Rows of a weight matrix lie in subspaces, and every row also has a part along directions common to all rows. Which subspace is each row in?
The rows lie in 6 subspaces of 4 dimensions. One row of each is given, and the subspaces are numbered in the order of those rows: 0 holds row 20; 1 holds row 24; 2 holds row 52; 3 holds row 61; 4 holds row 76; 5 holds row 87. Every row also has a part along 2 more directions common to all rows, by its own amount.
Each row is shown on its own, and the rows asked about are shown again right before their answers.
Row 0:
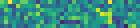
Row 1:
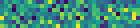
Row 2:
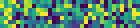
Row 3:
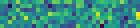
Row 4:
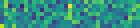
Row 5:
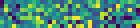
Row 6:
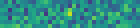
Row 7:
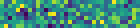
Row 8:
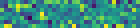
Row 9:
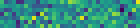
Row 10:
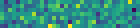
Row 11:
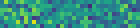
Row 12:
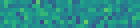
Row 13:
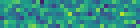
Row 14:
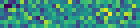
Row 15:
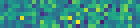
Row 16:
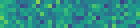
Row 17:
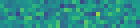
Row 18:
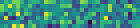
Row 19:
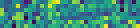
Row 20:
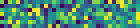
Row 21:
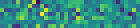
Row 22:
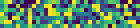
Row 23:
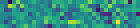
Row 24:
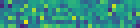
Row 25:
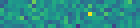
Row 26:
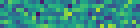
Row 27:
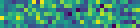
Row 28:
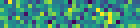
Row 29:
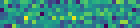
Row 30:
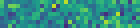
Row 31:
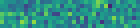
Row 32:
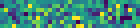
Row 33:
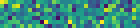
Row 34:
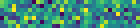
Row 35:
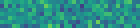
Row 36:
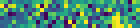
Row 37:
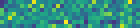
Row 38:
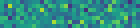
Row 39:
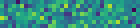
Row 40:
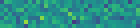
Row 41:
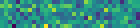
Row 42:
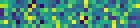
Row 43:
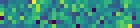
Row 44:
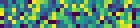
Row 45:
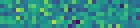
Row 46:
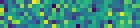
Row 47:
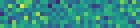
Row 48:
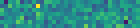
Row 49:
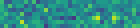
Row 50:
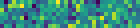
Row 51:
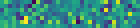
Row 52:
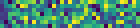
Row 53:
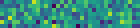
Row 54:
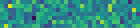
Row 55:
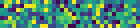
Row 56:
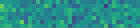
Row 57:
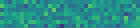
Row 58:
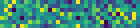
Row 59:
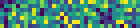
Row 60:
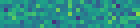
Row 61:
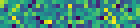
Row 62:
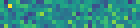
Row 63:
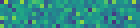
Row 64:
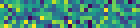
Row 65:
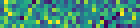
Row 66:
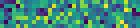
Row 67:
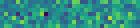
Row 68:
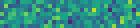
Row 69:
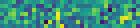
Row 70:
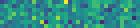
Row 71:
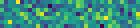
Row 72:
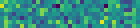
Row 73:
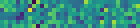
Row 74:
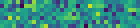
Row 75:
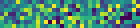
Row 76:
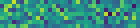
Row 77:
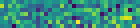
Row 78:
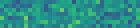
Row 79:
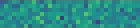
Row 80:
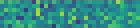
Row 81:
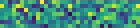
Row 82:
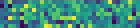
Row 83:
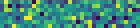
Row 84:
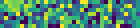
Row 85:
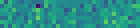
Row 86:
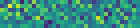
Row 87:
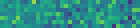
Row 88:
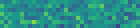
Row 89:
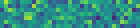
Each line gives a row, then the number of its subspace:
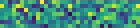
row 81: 5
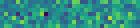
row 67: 1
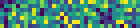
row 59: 2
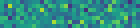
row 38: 5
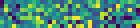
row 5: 3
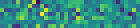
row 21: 0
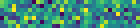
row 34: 4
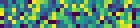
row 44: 4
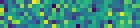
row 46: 4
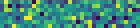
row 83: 3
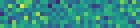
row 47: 2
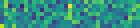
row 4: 5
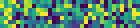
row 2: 2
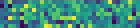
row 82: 1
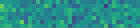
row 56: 2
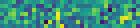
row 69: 3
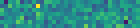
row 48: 0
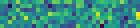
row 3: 0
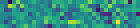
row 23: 2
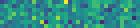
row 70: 3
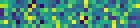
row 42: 0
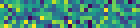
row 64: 1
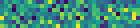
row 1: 4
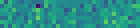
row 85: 0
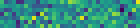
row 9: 0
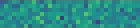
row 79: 3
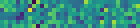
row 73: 0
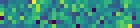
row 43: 4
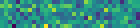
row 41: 0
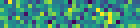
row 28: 2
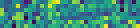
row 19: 2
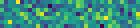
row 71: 0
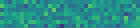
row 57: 1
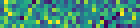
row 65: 4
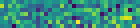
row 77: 3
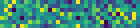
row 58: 4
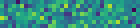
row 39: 5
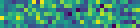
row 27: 5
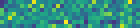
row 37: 4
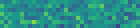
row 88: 1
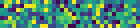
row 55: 5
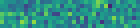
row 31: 1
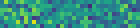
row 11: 0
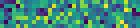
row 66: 2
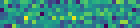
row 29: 2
